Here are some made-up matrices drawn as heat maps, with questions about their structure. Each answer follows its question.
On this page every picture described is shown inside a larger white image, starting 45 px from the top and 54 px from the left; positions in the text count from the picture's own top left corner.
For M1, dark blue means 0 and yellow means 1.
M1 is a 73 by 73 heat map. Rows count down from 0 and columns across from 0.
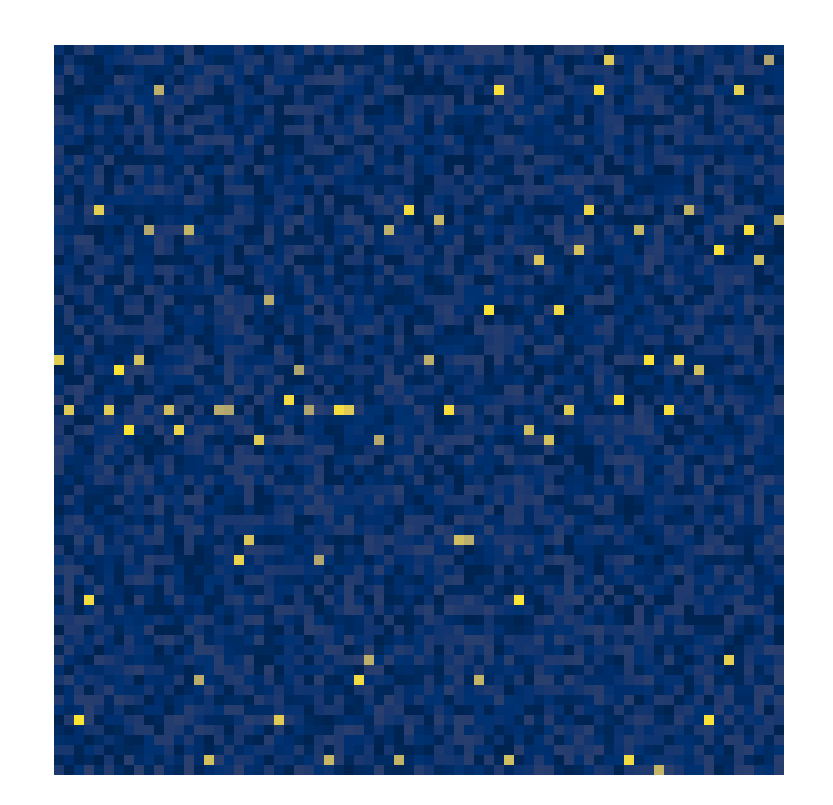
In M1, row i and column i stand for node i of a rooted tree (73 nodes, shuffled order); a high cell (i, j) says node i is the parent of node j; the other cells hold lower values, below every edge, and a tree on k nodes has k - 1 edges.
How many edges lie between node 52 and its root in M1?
3
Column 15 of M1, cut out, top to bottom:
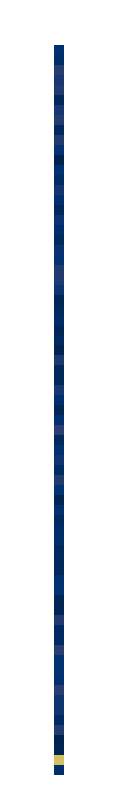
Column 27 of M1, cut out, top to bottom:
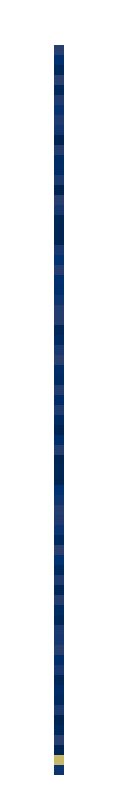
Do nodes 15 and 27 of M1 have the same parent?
yes
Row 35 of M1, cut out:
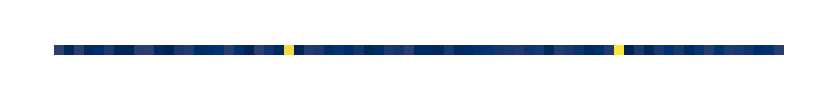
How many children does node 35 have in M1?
2
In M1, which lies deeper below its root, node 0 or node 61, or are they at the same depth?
node 0
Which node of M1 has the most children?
36
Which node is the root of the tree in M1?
36
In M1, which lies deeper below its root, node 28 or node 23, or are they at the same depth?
node 23
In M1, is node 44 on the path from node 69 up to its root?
no
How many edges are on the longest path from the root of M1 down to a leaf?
3
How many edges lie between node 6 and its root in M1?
3
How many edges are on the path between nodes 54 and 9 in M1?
6
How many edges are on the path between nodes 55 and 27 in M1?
3
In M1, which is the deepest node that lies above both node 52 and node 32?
39
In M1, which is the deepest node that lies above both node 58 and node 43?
51
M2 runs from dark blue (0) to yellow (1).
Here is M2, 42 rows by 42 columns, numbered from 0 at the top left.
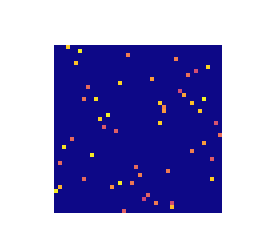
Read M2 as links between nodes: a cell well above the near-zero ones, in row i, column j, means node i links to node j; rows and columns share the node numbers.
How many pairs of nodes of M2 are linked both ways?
1
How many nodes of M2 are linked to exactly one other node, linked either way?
0
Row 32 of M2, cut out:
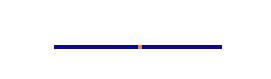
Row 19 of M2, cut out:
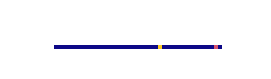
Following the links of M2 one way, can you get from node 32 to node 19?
no
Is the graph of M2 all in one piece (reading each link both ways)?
yes
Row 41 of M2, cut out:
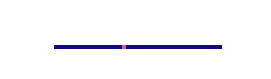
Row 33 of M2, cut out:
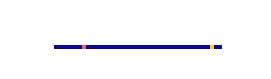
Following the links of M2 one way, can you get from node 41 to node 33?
yes
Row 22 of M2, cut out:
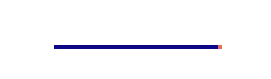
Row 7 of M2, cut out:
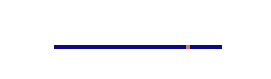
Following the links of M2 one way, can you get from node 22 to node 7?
yes
